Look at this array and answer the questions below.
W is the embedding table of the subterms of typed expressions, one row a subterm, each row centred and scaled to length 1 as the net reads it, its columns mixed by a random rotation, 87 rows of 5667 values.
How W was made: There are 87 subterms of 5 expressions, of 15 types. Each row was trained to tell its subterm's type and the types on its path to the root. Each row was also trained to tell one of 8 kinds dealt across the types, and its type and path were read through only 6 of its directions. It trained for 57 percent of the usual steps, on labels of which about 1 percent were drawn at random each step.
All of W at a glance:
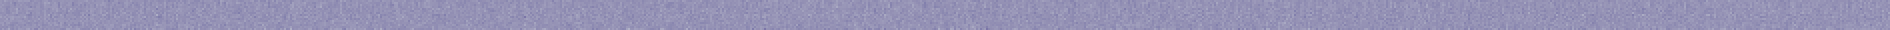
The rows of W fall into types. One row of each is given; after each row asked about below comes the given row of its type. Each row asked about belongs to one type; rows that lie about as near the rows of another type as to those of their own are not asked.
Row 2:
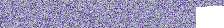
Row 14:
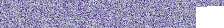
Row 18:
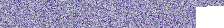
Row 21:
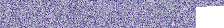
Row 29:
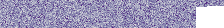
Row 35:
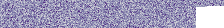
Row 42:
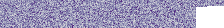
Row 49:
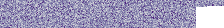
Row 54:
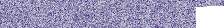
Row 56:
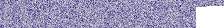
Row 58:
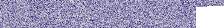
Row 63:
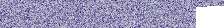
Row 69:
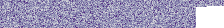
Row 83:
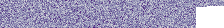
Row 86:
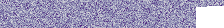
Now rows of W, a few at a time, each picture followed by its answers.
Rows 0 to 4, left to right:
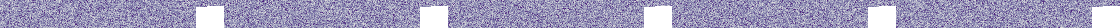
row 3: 2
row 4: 42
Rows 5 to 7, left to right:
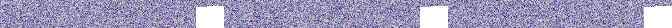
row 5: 35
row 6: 58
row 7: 18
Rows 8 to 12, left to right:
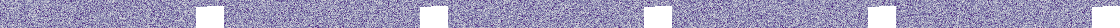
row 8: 14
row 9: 83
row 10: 63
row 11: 54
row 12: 21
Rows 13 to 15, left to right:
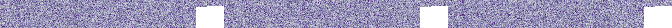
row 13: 21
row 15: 56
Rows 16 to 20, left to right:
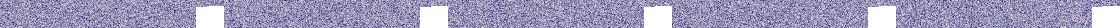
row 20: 18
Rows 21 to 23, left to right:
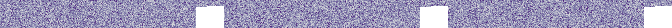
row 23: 63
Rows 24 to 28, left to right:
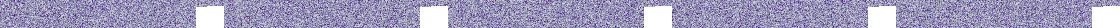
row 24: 18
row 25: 14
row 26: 29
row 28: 35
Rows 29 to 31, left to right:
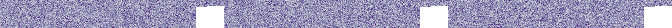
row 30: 56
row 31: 58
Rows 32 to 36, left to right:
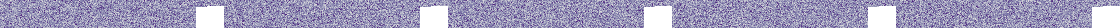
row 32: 14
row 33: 2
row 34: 56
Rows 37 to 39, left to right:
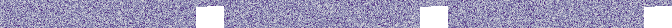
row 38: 63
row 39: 18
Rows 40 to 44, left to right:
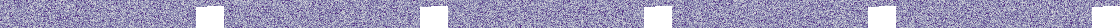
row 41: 35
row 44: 69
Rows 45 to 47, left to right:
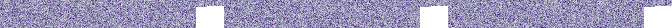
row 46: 2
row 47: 83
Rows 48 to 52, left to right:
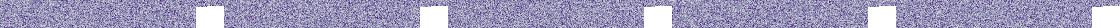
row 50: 83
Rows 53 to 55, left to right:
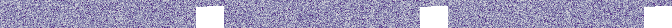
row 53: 35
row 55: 35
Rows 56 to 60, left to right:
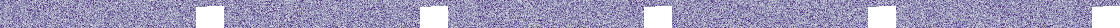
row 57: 56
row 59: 2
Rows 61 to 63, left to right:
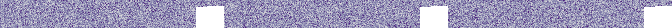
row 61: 49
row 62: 69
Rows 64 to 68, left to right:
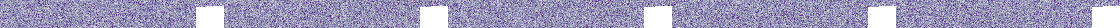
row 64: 86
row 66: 49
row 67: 69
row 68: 21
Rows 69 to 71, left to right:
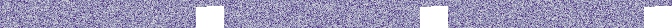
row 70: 83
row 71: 63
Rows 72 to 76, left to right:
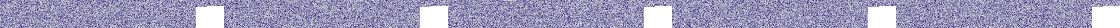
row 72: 69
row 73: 2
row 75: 14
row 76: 86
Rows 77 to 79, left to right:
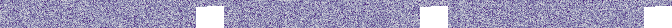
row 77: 56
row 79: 14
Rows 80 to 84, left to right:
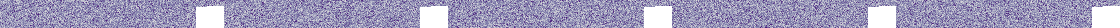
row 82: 63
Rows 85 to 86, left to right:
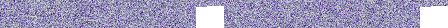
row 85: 18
